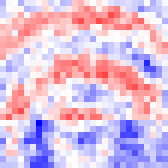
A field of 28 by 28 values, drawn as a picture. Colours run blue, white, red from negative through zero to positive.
Average level on the scale: 50%. Seam: horizontal, 70% of the way down, the top part higher. Rings: centred on the bottom middle. Histogram: bell-shaped.
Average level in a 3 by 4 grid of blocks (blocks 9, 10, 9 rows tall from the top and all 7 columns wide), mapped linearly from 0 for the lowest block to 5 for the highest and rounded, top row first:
5454 / 4554 / 1210
